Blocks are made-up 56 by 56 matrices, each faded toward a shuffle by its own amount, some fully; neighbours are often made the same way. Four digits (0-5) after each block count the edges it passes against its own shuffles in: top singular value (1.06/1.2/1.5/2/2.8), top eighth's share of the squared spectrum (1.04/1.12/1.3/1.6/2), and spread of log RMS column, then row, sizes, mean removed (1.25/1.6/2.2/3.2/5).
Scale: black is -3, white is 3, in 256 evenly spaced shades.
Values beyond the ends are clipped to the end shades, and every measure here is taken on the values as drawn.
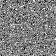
0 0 0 0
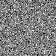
0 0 0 0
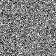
0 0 0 0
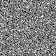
0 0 0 0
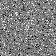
2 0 0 0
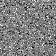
2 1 0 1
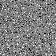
0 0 0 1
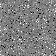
1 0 0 0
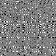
4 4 2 3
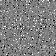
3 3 0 1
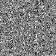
1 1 2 0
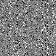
1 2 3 0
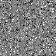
1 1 2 0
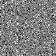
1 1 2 0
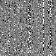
2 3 3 0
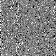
1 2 2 0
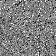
0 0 1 0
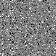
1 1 1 0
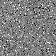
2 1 0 0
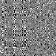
4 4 3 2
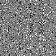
3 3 2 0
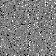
3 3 2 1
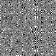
3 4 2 1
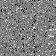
1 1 1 1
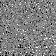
1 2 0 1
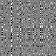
4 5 3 2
